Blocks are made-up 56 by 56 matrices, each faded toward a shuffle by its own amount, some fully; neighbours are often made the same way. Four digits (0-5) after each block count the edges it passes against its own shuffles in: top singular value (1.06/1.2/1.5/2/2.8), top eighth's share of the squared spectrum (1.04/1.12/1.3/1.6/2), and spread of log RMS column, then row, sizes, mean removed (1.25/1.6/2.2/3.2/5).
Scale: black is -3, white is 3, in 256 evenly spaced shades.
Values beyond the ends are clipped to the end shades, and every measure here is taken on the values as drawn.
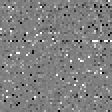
2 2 0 1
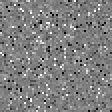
0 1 0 0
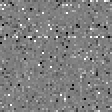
2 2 0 1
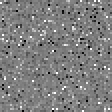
0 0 0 0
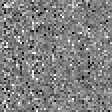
1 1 2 0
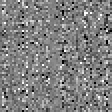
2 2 3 0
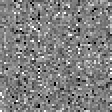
1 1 2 0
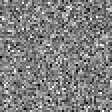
0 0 0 0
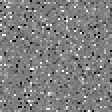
1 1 1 0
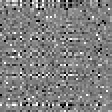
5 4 2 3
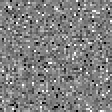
1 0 0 0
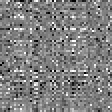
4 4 3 3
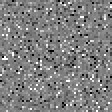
0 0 0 0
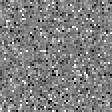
2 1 0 0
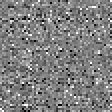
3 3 1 2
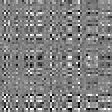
5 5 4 4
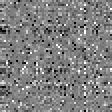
4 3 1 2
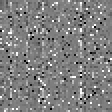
3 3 1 0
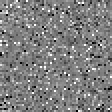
2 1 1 0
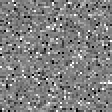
2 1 0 0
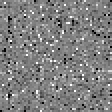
2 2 0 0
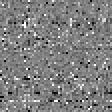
3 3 1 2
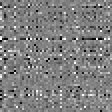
4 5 2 3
